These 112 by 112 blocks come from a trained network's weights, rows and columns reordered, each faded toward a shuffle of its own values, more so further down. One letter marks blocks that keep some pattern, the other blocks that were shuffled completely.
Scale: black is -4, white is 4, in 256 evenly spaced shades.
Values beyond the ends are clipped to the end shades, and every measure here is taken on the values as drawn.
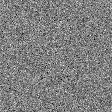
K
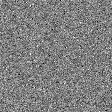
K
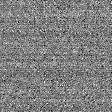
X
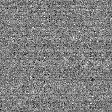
X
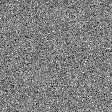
K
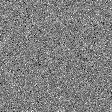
K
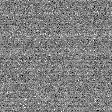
X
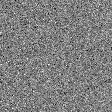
K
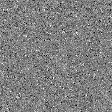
X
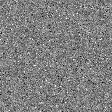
K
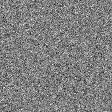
K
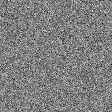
K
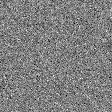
K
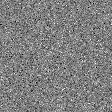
K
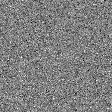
K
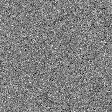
K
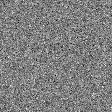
K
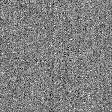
X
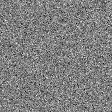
K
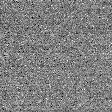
X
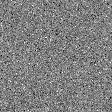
K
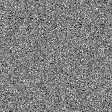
X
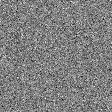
K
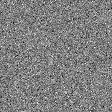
K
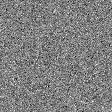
K
